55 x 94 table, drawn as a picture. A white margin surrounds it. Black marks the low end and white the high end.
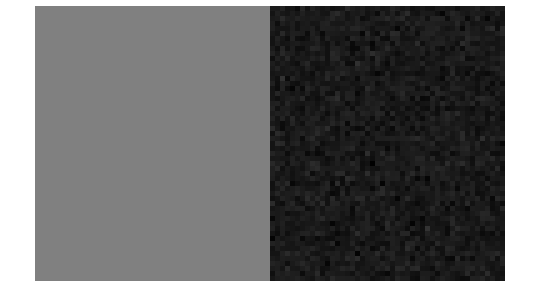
It is made of 1 by 2 panels. Panel 1,1: middling, flat. Panel 1,2: very low, fine-grained, faint in contrast.
